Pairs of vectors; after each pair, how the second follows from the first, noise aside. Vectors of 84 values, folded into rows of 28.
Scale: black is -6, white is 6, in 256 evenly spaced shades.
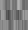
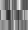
scaled up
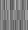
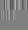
partly zeroed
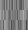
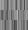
shuffled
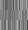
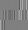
partly zeroed
